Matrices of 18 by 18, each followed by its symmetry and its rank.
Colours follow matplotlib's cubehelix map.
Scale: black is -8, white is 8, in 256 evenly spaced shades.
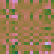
neither, rank two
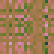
neither, rank two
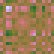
symmetric, rank two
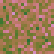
neither, full rank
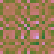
symmetric, rank two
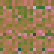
neither, rank three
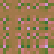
symmetric, rank two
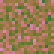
neither, full rank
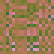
neither, rank three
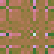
symmetric, rank two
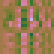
neither, rank two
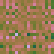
neither, rank three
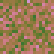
neither, full rank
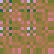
symmetric, rank two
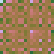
symmetric, rank two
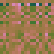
neither, rank two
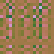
neither, rank two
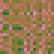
neither, rank three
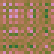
symmetric, rank two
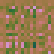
neither, rank three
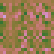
neither, rank three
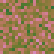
neither, full rank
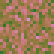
neither, full rank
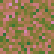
neither, full rank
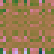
neither, rank two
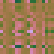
neither, rank two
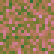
neither, full rank
